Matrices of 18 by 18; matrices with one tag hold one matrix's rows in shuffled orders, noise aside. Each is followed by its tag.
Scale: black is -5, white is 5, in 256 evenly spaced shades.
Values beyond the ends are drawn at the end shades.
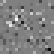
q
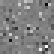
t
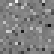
q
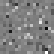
t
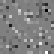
t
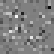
q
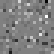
t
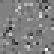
t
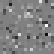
t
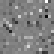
t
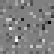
q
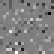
q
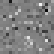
t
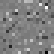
t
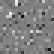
q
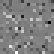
q
